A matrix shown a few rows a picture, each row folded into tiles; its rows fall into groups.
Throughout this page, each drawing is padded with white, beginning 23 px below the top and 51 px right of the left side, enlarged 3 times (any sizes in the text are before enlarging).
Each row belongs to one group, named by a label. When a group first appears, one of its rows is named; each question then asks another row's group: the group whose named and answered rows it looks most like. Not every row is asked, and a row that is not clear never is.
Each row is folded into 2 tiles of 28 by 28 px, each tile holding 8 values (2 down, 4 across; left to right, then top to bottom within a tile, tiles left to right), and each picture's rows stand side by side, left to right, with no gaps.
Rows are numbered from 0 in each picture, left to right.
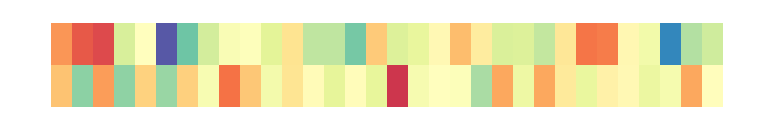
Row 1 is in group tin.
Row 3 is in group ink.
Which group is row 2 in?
tin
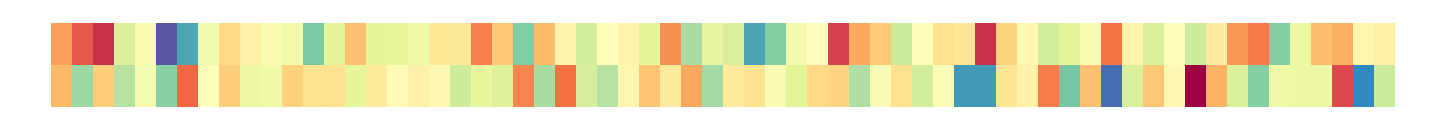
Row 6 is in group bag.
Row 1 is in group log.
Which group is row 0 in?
ink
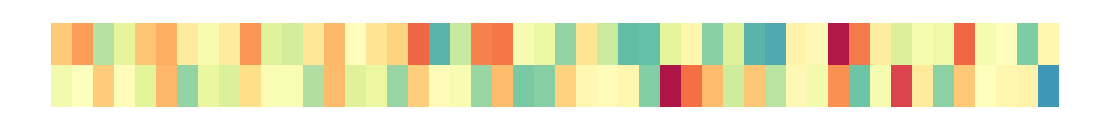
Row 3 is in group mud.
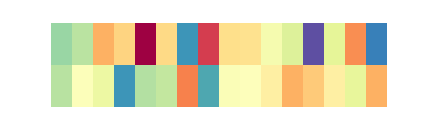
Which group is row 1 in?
log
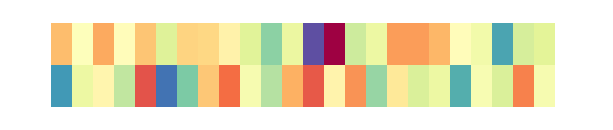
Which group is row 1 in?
log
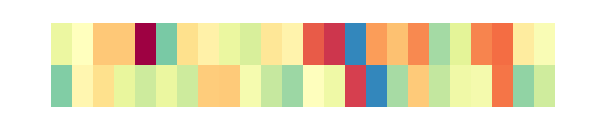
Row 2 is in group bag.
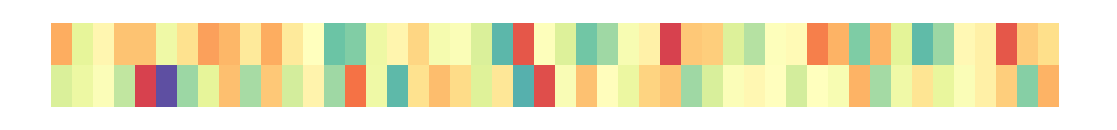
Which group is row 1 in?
ink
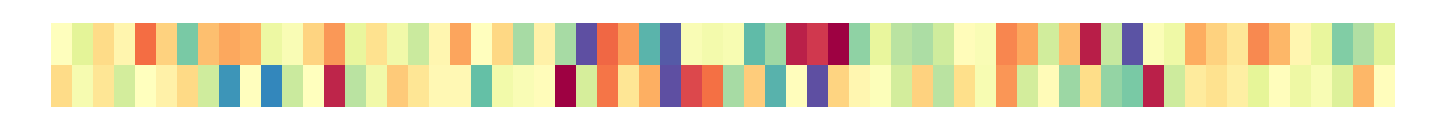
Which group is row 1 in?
bag
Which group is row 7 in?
ink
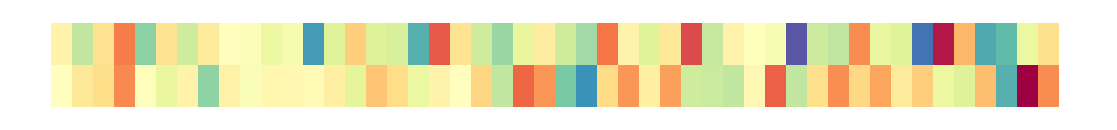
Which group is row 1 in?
log
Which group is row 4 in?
mud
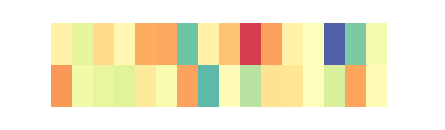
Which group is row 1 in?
ink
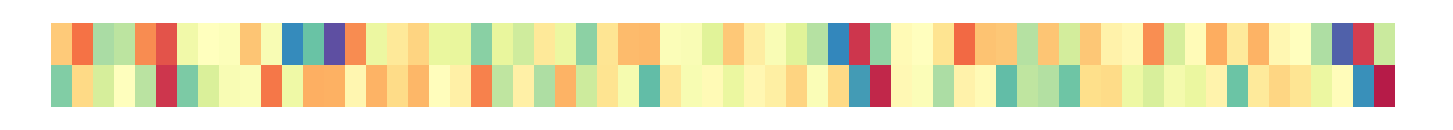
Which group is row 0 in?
bag
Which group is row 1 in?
mud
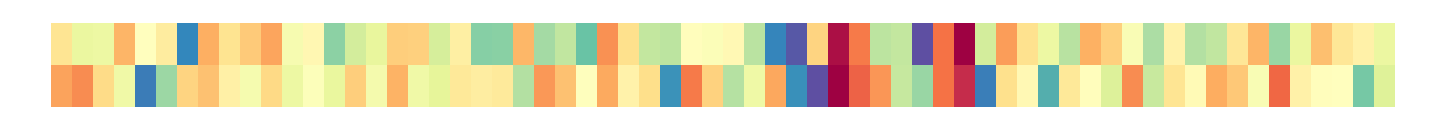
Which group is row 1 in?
ink
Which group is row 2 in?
log
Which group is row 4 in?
mud
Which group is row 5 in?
tin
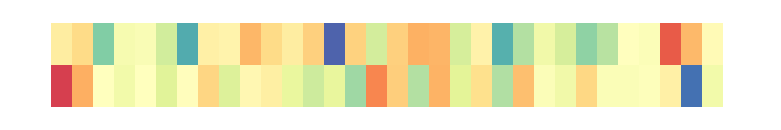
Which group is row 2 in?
ink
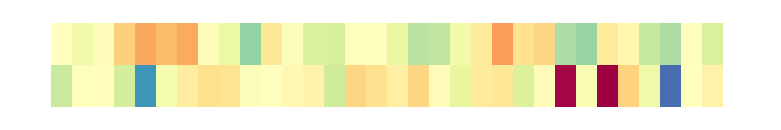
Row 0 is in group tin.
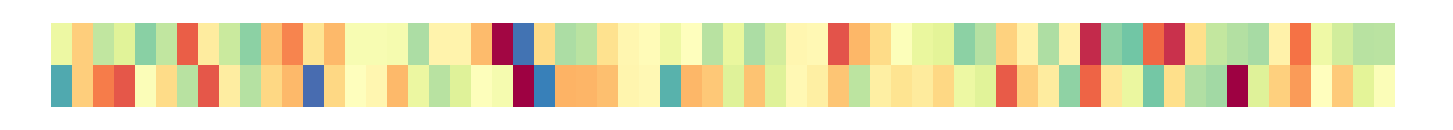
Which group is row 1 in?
tin
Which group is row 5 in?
mud
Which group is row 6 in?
bag
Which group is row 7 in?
tin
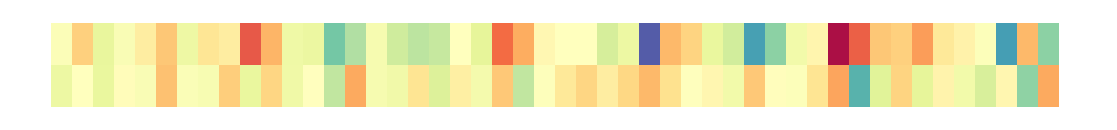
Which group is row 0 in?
bag
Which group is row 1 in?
ink
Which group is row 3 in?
log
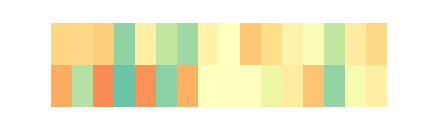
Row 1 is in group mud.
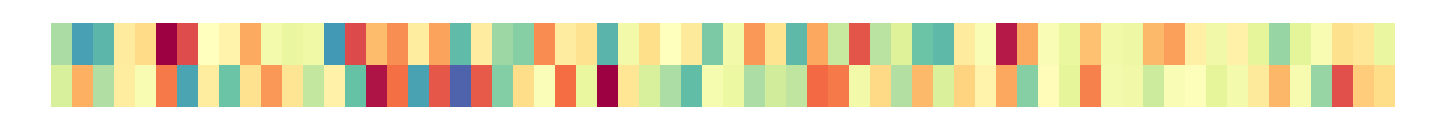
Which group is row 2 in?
ink
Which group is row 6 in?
bag
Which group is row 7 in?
mud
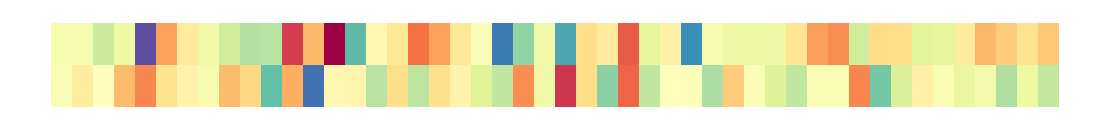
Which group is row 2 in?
ink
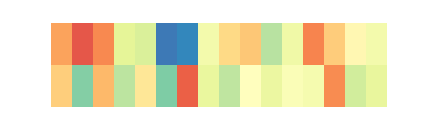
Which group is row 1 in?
bag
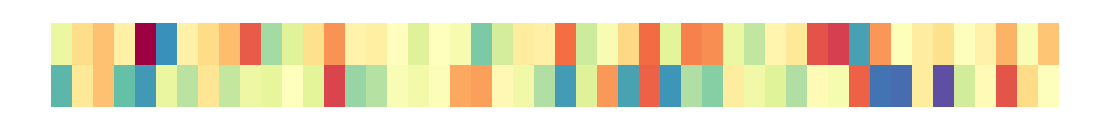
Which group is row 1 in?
bag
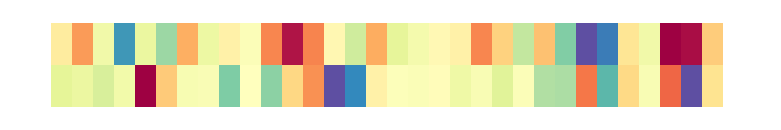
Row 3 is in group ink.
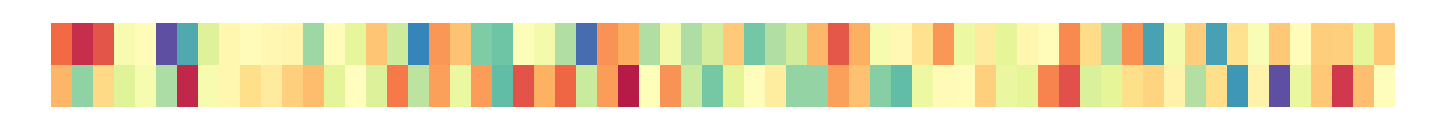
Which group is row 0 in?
ink
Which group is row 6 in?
log
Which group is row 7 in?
bag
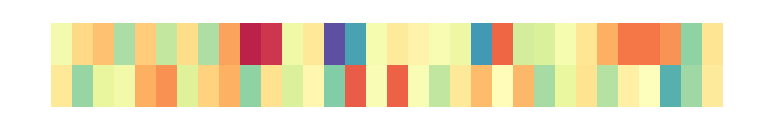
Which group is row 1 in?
ink
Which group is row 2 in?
log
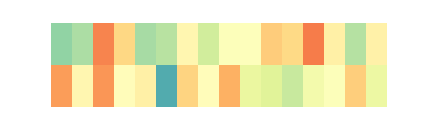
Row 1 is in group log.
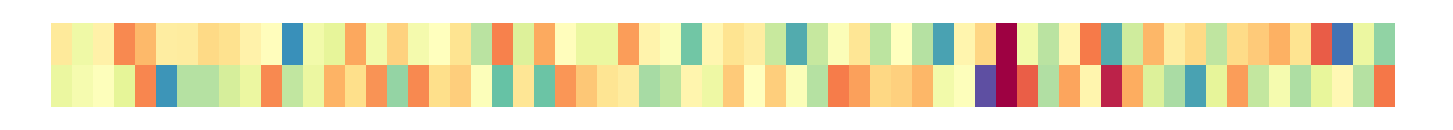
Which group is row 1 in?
mud
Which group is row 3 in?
tin
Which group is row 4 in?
mud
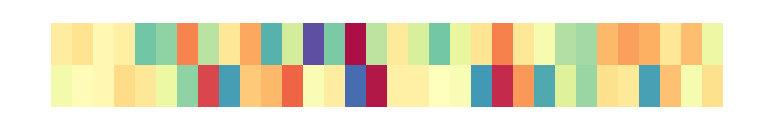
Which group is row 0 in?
log
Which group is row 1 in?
log
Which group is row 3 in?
tin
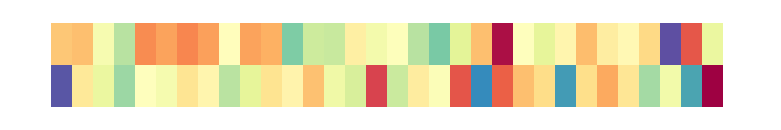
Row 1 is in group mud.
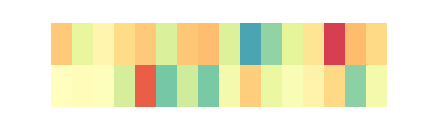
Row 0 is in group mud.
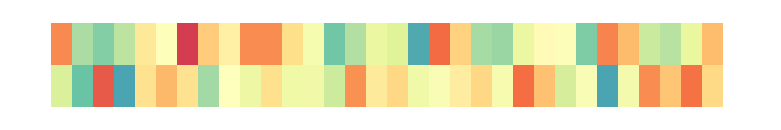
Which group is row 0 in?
mud
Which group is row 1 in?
ink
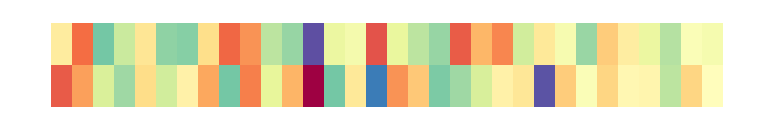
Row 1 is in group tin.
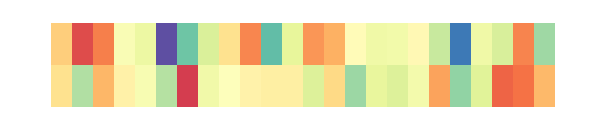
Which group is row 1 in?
bag
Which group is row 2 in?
mud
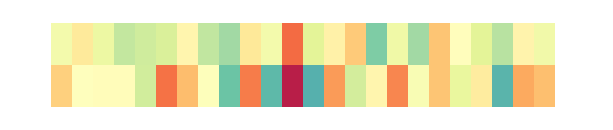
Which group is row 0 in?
mud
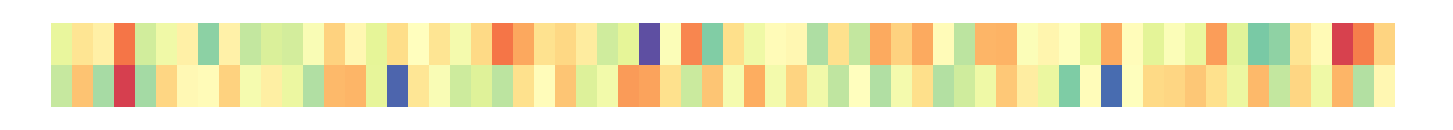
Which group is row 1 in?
mud
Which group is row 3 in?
log
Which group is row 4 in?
tin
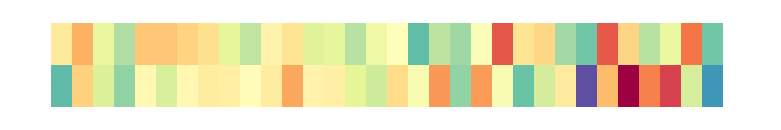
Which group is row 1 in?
tin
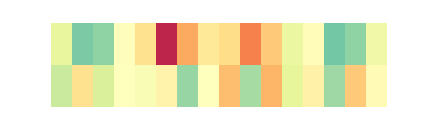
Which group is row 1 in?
ink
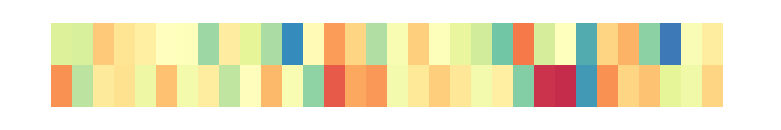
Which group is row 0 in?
tin
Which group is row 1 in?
mud
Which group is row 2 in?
log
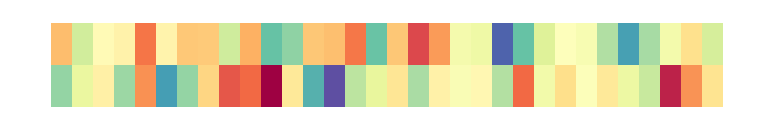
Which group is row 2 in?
ink
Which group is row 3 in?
mud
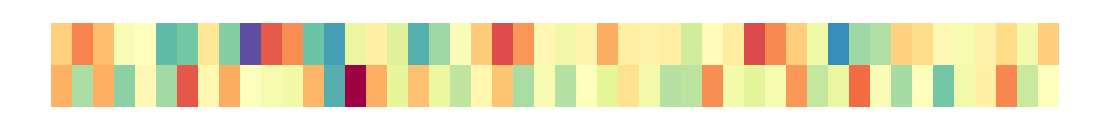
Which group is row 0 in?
ink
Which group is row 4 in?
ink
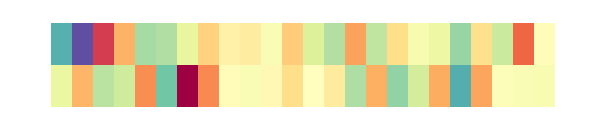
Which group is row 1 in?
log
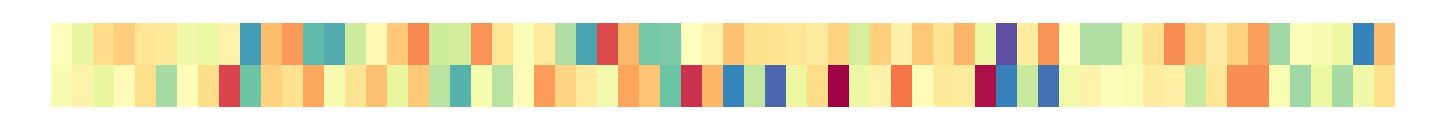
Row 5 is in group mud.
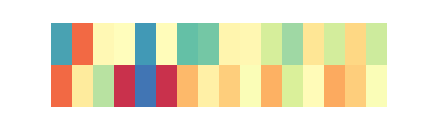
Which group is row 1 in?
mud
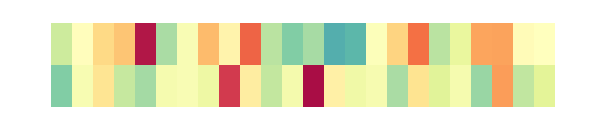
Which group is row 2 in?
bag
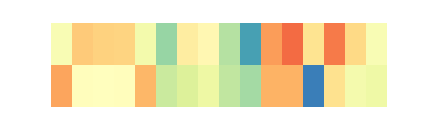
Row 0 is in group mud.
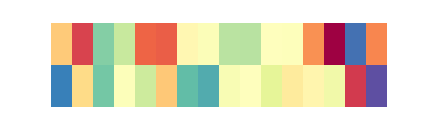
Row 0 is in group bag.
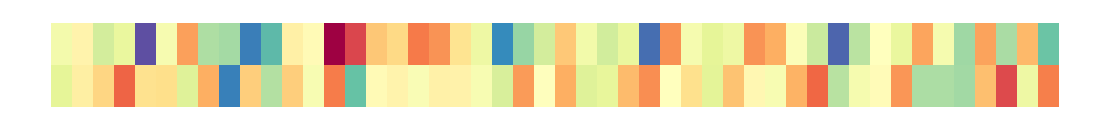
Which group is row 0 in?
log
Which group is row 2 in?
ink
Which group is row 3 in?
log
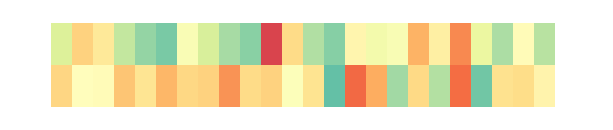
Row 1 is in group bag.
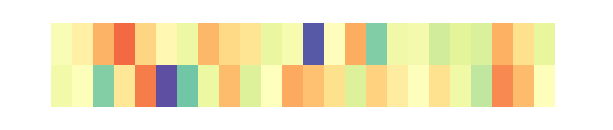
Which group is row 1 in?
log
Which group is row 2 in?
mud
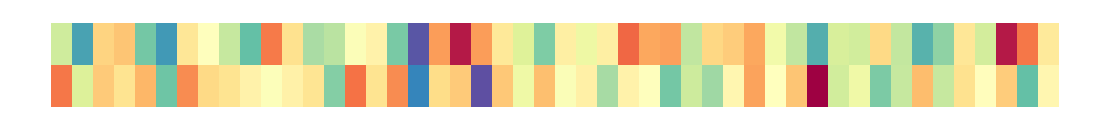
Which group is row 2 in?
tin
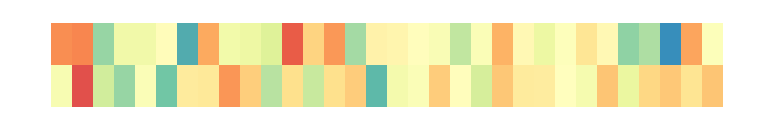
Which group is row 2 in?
mud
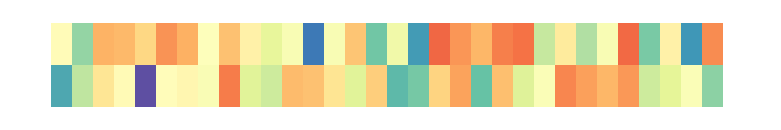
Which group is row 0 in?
tin
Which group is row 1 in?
log
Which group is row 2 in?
tin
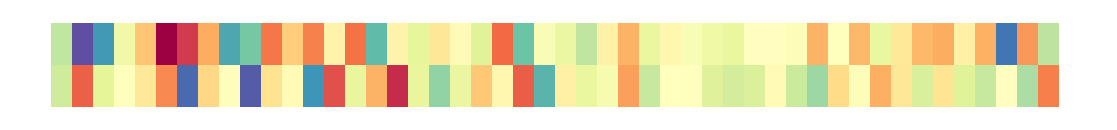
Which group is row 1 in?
tin
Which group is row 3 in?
tin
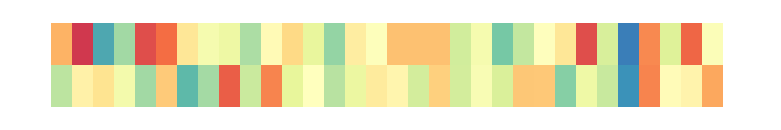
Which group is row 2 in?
ink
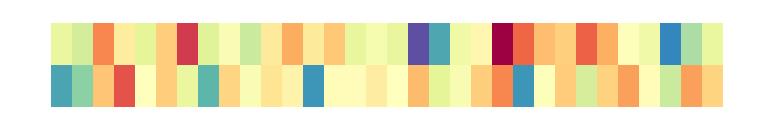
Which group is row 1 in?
tin
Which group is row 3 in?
ink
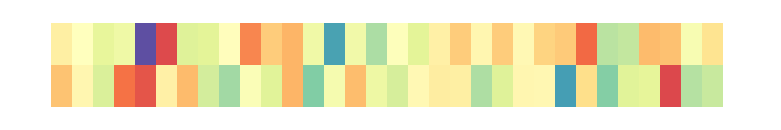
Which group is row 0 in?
log
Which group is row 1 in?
ink
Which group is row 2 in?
tin
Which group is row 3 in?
bag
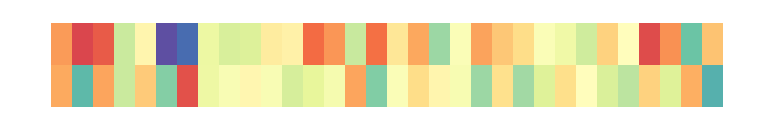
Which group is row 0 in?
ink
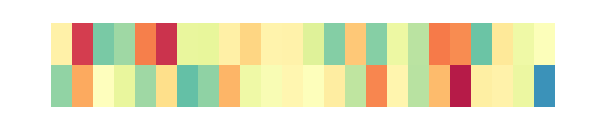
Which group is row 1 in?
log
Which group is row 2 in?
tin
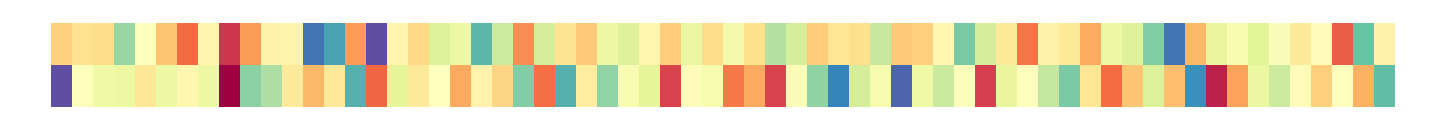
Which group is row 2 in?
log
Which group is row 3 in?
bag
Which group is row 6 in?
log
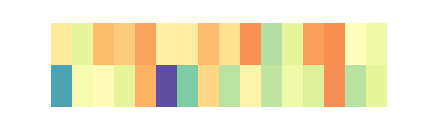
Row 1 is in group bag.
